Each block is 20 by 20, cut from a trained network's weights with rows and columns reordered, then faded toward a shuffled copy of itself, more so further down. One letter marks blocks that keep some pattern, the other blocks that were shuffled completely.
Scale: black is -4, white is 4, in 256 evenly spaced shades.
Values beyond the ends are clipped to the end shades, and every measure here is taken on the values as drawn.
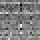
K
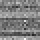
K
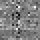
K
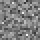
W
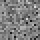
W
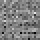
K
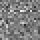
K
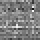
K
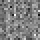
K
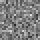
W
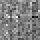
K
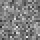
W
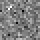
W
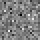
W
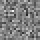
W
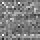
K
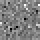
W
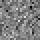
W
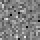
W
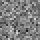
W
